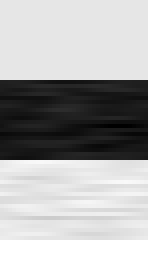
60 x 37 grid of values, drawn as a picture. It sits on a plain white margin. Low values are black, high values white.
It is made of 3 by 1 panels. Panel 1,1: very high, flat. Panel 2,1: very low, streaked across, faint in contrast. Panel 3,1: very high, streaked across, faint in contrast.
